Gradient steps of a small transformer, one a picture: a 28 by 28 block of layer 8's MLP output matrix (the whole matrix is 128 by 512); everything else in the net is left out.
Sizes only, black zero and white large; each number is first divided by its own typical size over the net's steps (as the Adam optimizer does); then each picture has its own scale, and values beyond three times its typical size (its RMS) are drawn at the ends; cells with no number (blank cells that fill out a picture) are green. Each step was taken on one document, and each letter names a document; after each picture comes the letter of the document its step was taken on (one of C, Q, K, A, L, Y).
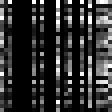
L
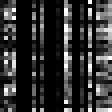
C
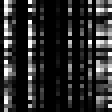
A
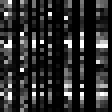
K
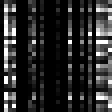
A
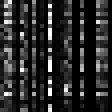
K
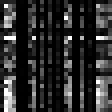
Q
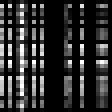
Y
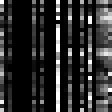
L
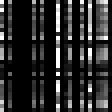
L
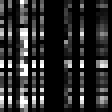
Y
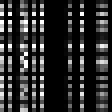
Y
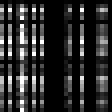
Y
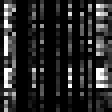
A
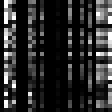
A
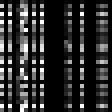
Y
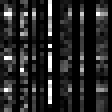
K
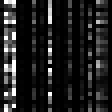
Q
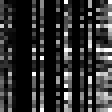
C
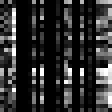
L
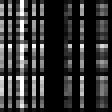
Y
